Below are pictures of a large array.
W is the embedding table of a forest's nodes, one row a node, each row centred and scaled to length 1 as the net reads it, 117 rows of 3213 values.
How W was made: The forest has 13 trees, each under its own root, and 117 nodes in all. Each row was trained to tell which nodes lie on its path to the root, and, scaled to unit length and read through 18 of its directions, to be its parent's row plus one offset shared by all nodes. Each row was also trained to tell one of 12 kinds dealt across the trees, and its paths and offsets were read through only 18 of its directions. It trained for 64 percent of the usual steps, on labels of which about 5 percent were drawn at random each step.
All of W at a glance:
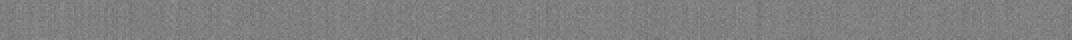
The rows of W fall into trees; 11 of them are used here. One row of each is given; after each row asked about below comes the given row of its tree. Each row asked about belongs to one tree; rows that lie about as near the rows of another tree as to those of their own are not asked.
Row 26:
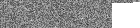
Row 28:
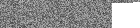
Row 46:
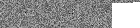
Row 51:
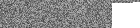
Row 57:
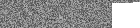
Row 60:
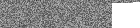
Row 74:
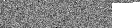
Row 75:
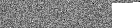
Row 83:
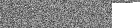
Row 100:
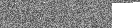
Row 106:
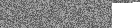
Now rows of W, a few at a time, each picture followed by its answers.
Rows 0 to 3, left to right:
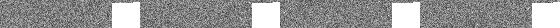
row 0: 51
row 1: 106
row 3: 26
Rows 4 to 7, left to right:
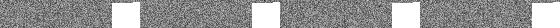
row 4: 51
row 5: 75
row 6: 46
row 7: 51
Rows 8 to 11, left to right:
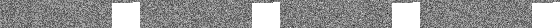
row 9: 74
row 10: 75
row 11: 75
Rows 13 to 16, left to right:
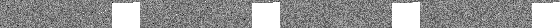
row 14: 100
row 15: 57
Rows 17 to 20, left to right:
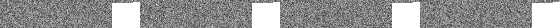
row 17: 75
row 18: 46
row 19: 51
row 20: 60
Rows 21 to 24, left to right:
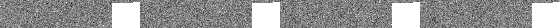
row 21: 26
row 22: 46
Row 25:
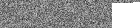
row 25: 74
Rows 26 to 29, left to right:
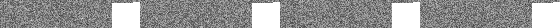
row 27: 28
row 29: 74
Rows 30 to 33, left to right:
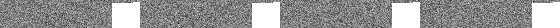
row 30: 26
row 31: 26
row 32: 51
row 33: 83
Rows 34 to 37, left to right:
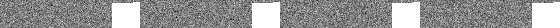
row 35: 100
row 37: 26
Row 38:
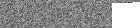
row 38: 100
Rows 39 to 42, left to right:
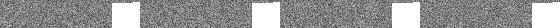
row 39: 26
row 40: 57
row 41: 100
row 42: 83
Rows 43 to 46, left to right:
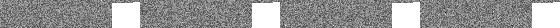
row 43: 75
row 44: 74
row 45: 74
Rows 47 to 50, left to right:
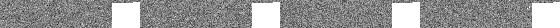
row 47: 74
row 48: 51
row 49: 83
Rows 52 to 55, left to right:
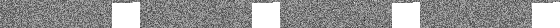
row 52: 83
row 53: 106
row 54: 75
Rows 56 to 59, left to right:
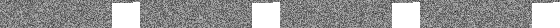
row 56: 60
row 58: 83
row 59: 74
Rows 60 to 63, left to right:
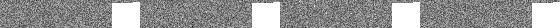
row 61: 26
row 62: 100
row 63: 57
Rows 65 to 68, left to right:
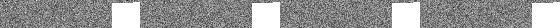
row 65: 100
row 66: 74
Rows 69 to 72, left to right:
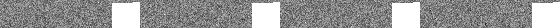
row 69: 75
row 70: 26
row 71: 46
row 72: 46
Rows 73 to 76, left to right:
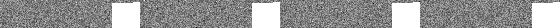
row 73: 51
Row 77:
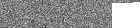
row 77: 100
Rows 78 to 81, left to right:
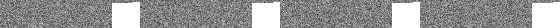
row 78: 83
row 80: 51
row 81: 75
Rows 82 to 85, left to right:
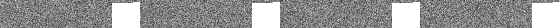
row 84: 100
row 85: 46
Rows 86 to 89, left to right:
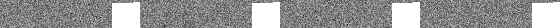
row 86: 46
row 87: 60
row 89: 83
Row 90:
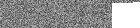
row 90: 83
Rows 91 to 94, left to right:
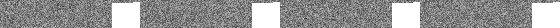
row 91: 106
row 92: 100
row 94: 75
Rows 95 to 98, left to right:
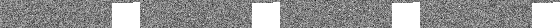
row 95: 74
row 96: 51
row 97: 100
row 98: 106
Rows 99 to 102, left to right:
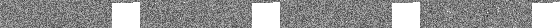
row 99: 74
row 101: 46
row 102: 46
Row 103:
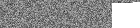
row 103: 26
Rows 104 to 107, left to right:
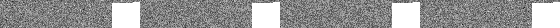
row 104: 100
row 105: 83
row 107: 74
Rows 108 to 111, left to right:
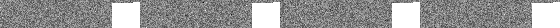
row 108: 51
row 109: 26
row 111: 26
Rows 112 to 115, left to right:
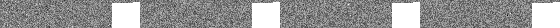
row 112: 46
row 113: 60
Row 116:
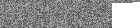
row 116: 75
